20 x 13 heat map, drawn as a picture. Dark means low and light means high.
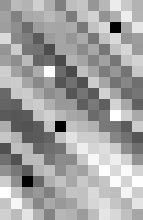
Mirror symmetry: none. Lone odd cells: 5, 2 higher and 3 lower than their neighbours. Grain: diagonal, down to the right. Ninth with the highest average: bottom right.
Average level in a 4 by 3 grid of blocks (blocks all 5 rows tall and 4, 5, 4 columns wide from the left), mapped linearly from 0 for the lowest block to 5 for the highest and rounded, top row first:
1 2 3 / 2 0 1 / 0 2 2 / 2 3 5
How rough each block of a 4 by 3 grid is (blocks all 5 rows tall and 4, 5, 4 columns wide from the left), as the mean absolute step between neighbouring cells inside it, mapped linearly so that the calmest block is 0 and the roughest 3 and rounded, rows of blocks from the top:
1 1 3
1 2 2
2 2 2
2 0 1
